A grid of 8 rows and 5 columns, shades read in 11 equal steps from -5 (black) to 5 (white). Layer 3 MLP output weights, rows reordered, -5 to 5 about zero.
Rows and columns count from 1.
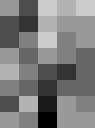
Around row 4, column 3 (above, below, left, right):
3 -2 -1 0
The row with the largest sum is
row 1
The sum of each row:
7 -1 2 0 -4 -6 -3 -2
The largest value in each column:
2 2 3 2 3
